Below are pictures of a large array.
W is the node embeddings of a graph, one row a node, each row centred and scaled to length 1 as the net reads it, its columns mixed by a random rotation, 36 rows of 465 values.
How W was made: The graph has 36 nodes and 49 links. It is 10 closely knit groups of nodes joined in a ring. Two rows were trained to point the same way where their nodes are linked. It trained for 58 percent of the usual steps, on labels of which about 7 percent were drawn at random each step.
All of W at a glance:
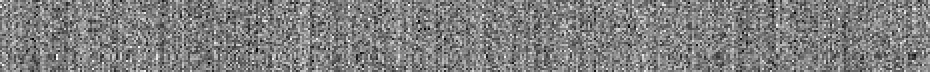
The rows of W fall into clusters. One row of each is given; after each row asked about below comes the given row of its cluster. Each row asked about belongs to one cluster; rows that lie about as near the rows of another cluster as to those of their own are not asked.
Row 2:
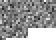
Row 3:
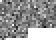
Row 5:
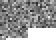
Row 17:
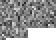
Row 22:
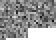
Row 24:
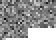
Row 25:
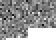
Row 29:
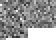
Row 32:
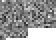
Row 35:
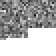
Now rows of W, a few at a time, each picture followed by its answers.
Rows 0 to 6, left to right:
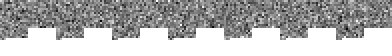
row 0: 3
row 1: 24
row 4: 25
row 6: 32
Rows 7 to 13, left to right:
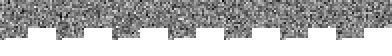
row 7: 3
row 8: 17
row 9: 35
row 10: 2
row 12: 22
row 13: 22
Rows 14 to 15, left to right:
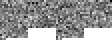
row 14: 5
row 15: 2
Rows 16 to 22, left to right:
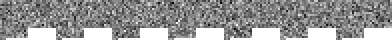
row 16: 25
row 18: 24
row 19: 35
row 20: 32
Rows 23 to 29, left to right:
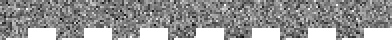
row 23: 17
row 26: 32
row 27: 29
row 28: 29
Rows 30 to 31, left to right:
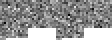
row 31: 3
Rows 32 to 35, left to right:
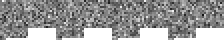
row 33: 35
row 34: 5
